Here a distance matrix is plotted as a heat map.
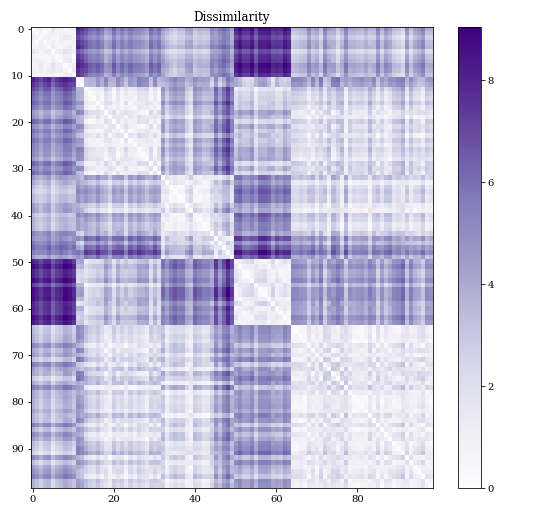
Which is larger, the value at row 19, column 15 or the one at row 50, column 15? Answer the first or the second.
the second
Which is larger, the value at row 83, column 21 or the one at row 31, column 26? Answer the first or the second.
the first
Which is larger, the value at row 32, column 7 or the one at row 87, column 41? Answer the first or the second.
the first
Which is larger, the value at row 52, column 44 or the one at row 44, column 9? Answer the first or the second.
the second
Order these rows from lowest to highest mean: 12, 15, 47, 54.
15, 12, 54, 47
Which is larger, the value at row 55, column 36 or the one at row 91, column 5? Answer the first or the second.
the first
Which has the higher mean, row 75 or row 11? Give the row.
11
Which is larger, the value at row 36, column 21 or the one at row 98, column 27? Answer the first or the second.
the first
